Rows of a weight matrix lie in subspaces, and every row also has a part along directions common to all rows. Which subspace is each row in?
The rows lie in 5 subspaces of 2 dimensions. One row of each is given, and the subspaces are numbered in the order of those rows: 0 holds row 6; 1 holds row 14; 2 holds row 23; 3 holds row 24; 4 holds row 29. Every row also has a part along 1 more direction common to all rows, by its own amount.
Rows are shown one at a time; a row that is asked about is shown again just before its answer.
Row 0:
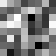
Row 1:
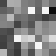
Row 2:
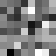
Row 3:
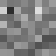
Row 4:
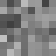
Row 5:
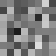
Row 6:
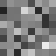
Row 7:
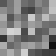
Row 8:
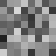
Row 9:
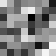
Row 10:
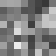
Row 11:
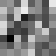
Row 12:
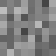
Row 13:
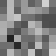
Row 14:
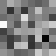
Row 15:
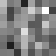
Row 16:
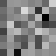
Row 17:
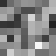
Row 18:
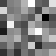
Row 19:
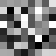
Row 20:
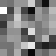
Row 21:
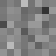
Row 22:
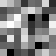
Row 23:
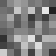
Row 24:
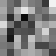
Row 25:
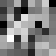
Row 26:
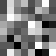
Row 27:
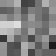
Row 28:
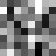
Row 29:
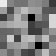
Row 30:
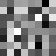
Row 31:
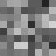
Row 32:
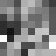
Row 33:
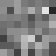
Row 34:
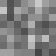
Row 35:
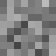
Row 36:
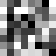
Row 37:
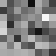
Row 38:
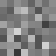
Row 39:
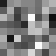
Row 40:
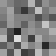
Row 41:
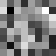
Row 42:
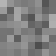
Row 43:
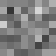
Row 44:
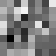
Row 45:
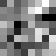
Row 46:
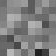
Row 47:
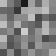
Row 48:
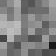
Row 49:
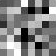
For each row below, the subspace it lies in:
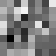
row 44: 3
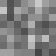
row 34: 1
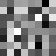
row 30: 0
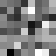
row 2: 3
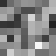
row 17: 4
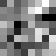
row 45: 1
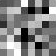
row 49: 2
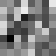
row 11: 3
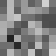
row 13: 3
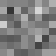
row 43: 1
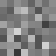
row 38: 0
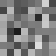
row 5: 0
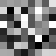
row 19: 1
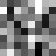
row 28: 1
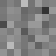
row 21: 2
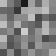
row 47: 2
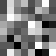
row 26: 3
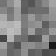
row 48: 4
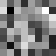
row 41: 2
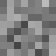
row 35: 3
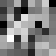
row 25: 3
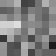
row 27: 4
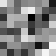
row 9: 4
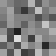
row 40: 0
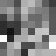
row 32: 4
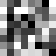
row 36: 3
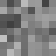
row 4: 4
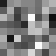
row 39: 4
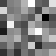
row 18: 0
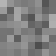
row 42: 4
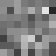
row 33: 2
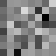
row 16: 0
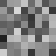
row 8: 2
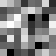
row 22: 4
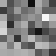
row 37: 0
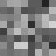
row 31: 1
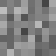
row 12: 3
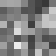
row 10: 1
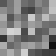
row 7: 4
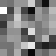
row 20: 0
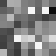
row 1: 2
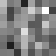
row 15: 2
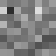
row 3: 1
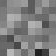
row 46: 3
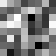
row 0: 4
